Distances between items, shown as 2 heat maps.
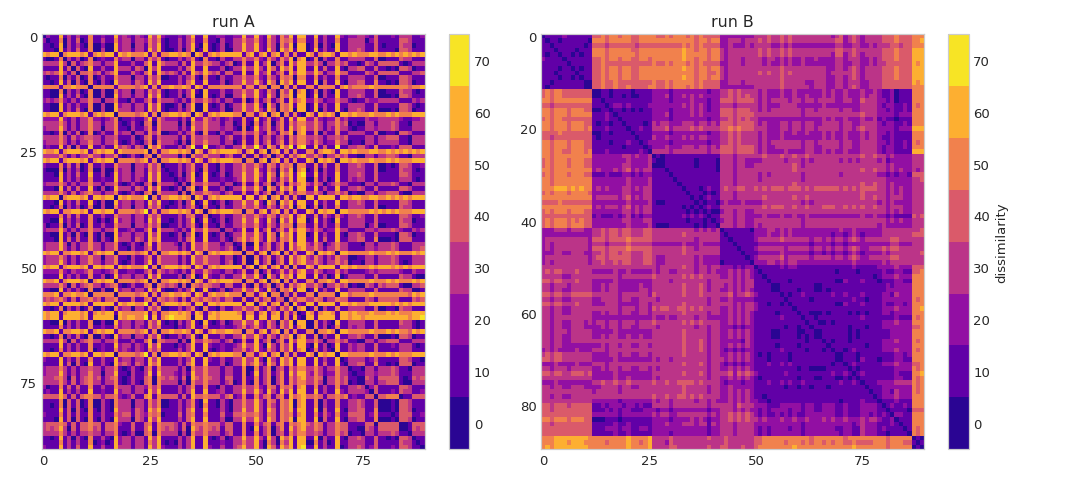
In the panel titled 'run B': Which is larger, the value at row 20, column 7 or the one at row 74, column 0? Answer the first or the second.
the first
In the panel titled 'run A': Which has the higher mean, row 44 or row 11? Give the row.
11
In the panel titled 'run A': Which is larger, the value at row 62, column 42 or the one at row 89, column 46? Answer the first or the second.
the second
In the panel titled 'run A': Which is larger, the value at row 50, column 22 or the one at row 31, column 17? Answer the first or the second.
the second
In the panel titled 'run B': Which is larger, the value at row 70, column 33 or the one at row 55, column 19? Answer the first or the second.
the first
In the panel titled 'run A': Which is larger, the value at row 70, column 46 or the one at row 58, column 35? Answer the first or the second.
the first
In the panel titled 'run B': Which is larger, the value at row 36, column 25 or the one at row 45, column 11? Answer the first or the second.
the first
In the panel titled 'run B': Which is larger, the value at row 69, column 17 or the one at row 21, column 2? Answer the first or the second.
the second
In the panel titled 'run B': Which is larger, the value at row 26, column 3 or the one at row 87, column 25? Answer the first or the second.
the second
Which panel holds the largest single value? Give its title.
run A
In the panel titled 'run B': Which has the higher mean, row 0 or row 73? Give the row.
0
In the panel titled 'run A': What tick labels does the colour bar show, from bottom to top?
0, 10, 20, 30, 40, 50, 60, 70
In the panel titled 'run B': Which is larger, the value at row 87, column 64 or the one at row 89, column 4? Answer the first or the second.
the second
